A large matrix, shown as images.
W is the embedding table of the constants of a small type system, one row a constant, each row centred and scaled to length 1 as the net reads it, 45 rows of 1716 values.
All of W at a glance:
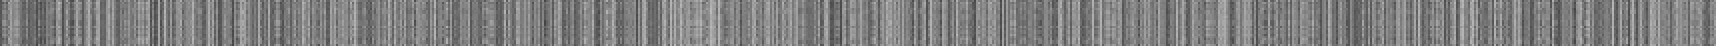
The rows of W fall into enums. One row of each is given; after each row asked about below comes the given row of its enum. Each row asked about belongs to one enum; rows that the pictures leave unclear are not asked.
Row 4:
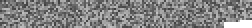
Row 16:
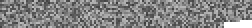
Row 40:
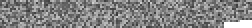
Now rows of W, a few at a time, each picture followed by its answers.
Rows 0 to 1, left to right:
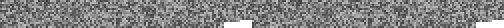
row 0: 16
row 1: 16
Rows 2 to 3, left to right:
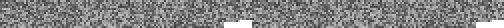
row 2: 4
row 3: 4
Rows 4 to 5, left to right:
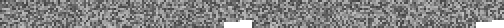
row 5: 16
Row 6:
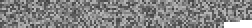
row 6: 16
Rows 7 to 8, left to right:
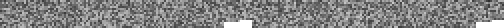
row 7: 4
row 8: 40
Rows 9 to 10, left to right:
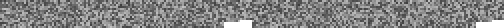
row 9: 4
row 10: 16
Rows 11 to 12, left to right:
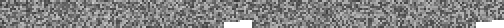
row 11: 40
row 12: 16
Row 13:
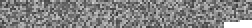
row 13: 40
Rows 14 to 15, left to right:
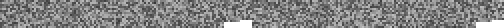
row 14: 16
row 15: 4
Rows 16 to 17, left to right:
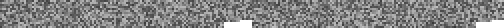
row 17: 4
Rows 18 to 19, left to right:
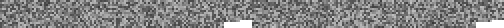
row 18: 16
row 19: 4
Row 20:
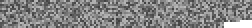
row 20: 16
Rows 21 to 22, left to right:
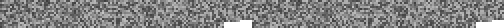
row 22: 16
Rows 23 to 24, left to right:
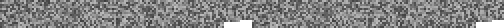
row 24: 16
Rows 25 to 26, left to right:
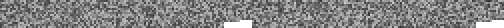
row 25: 16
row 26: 40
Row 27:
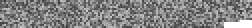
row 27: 4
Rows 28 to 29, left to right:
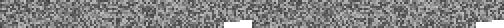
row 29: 16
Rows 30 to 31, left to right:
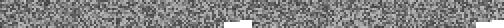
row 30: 16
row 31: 4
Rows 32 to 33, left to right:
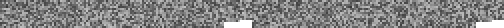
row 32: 4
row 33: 16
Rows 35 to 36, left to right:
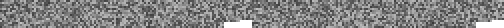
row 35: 16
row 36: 4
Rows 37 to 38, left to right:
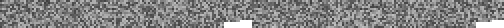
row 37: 16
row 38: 4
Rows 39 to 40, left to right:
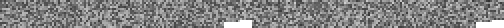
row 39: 4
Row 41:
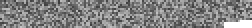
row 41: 4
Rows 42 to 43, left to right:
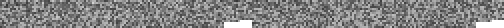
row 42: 40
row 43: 4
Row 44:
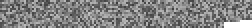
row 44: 16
